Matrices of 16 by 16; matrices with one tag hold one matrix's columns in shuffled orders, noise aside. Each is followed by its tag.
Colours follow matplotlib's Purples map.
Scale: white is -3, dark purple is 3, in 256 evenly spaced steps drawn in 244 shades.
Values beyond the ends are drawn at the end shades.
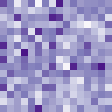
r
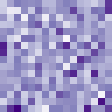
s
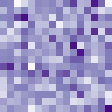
r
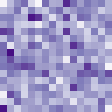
r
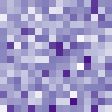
s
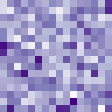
s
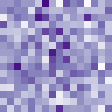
r
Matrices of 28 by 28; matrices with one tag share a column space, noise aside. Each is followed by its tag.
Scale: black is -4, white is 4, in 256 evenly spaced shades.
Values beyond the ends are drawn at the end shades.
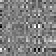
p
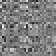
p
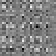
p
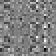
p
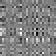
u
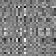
u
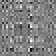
p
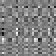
u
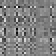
u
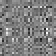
u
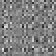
p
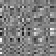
u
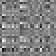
p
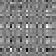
p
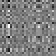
p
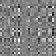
u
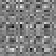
p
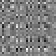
p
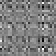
p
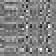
p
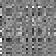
u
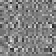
p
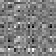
p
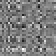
p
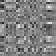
p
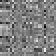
p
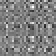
p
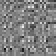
p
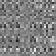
p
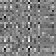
p
